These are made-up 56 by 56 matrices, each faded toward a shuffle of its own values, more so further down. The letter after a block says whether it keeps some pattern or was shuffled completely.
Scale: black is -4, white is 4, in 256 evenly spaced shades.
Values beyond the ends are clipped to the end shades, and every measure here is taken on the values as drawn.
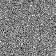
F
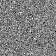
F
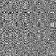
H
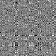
H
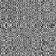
H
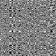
H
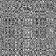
H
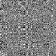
H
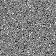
F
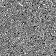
F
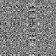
H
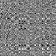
H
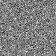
F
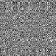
H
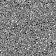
F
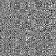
H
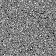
F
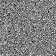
F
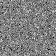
F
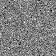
F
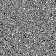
F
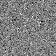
F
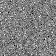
F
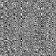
H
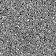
F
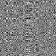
H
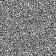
F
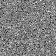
F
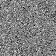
F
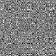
H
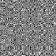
H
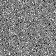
F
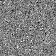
F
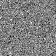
F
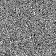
F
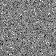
F
